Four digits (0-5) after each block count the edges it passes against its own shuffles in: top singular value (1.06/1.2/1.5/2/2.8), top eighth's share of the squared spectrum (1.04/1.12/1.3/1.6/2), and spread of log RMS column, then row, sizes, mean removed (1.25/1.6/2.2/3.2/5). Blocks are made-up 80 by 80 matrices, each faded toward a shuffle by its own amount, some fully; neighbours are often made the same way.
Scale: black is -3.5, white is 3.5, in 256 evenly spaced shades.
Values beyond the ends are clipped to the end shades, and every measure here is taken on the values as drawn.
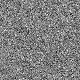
0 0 0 0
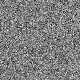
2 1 0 0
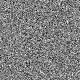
0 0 0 0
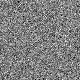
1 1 0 0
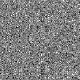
3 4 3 2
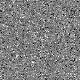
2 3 1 0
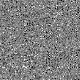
3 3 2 1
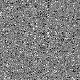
3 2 1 1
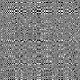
5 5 3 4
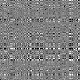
5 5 3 4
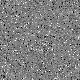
2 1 0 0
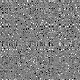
4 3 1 2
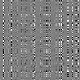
5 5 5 3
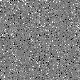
2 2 1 0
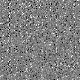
3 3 2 1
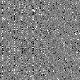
4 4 3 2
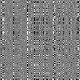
5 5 4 3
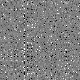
4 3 2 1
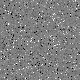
0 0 0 0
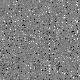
3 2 1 0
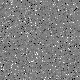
1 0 0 0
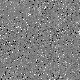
2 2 1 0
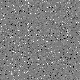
3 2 1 1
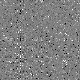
3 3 2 1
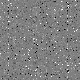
3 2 1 0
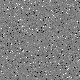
0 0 0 0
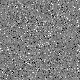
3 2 0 1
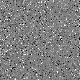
3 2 1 0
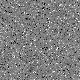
2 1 0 0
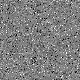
3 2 0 0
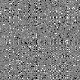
4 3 2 2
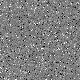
0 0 0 0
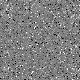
3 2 1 0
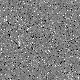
0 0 0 0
